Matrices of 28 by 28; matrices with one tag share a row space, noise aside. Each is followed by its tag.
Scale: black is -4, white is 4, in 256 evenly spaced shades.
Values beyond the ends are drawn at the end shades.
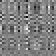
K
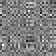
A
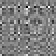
K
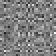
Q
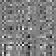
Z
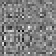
Z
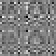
K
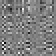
Z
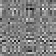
A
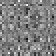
K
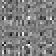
Z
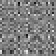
K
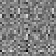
K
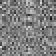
A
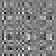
Z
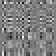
Z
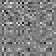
Z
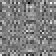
A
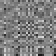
Q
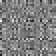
A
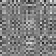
A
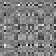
Q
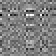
A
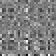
K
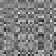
Q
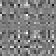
K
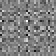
K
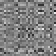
Q
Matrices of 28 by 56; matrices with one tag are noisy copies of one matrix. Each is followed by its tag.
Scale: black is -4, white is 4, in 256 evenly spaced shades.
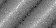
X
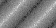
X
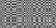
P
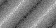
X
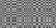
P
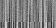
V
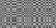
P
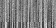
V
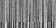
V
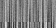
V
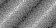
X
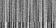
V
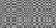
P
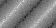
X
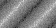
X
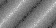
X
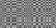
P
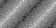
X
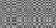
P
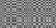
P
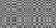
P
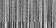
V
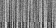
V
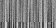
V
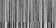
V
